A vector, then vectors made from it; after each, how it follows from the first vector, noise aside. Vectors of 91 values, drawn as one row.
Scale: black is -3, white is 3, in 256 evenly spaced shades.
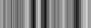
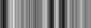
wrapped around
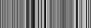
sign-scrambled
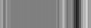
partly zeroed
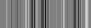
partly zeroed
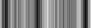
wrapped around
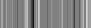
partly zeroed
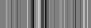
partly zeroed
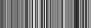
sign-scrambled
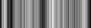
wrapped around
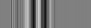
partly zeroed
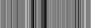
partly zeroed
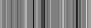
partly zeroed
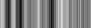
wrapped around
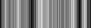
wrapped around
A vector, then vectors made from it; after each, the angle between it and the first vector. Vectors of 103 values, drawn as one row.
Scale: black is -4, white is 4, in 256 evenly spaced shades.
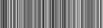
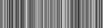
partly opposed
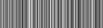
partly opposed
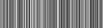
orthogonal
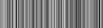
nearly opposite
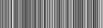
orthogonal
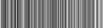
partly aligned
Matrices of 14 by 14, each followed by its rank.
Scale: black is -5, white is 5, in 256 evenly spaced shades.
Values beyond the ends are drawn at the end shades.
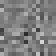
three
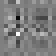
two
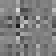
two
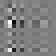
one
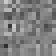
three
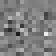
three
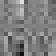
two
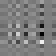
one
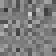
three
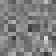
three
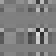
one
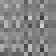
two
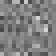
three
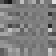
two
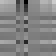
one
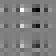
one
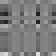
one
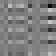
one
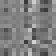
two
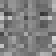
three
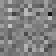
three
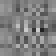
two
